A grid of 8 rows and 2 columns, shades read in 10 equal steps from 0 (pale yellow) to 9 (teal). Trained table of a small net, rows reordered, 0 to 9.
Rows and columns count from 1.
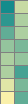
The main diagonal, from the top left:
9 3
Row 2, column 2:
3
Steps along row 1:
down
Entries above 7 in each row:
1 1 0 0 0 0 0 0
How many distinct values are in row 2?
2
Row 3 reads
6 3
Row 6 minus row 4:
-1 2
